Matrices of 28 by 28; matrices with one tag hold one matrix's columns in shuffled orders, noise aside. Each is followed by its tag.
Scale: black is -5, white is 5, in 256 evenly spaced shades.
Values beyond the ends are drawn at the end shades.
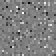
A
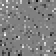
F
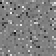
A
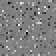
A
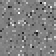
A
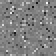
A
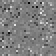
A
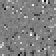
F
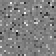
A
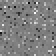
A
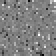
F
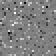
A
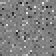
A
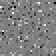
A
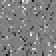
F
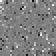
F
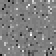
F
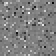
A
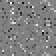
A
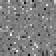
F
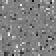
F
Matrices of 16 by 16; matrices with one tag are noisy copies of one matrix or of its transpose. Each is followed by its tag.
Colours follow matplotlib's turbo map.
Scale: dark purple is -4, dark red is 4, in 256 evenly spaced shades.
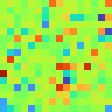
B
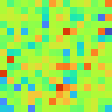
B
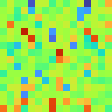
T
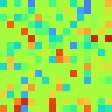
T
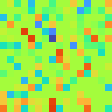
T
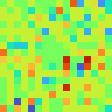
B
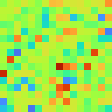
B
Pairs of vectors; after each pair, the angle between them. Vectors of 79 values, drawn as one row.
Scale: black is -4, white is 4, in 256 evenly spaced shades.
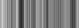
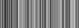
partly opposed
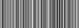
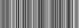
partly aligned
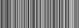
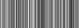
nearly opposite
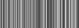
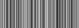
partly opposed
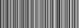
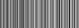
nearly parallel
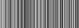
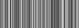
orthogonal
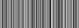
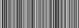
partly aligned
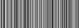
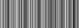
orthogonal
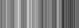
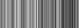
nearly parallel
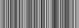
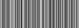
orthogonal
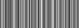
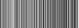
orthogonal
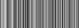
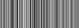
partly opposed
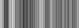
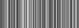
partly opposed
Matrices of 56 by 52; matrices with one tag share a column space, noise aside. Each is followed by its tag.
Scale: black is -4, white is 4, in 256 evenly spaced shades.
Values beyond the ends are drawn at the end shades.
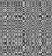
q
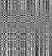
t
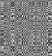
q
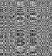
q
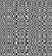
q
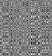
q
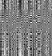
t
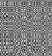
q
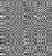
q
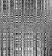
t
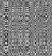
q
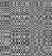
q
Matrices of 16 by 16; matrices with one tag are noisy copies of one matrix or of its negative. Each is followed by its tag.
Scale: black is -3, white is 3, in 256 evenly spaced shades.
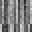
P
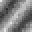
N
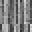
P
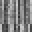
P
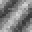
N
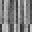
P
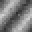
N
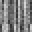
P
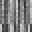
P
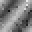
N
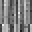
P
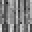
P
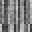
P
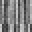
P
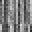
P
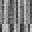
P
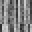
P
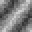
N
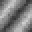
N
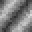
N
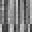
P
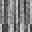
P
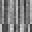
P
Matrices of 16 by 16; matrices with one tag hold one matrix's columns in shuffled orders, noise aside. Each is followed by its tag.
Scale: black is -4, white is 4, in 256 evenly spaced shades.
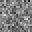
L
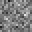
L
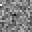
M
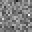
L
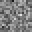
L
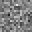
M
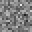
M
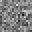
M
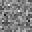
M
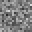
M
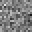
M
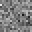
M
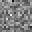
L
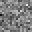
M
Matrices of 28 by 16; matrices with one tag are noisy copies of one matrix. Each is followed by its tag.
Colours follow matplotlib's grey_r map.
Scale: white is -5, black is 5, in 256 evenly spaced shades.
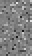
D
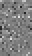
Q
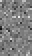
Q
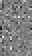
Q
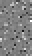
D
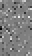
Q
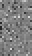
Q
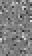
D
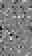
Q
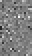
Q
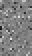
Q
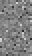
D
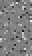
D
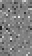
Q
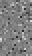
D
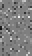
Q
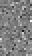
D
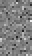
D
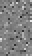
D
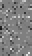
Q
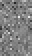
Q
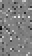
Q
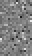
D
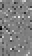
Q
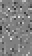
Q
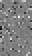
Q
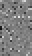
Q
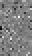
Q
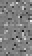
D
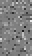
D
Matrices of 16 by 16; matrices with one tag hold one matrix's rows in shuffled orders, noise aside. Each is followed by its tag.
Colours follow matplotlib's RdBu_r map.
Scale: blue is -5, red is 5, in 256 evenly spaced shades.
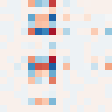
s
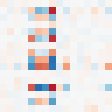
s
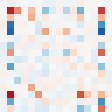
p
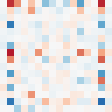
p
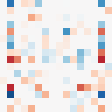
p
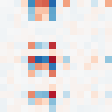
s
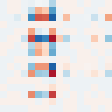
s
